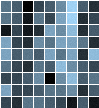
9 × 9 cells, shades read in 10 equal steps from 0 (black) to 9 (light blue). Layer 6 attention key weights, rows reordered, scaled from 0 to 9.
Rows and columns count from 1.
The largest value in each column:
7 4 5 6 7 8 9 5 8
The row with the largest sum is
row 5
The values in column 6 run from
3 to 8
